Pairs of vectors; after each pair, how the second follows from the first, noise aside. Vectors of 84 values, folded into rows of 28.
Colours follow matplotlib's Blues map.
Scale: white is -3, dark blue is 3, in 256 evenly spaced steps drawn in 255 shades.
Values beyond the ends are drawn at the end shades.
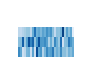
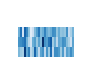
shuffled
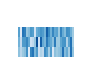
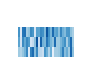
copied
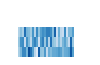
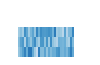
shrunk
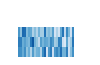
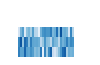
shuffled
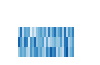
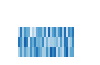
copied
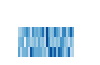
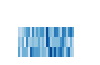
copied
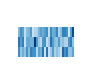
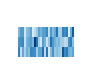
copied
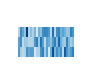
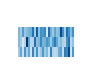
shuffled
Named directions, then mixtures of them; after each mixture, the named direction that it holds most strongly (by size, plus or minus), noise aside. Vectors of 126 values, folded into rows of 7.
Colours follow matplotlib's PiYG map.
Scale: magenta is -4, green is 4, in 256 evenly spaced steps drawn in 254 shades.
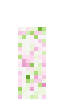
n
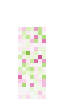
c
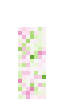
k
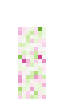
n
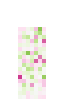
c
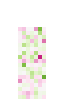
c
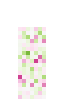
c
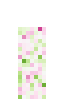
n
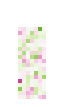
k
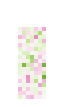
n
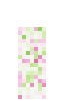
c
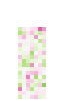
n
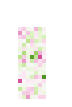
k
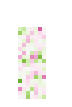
k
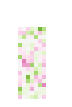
n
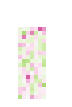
n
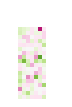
n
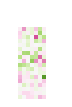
c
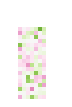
n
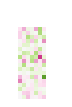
c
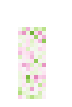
n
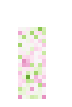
n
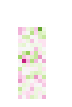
c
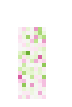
c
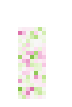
k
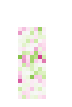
c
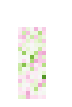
k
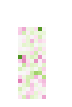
c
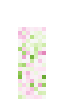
k
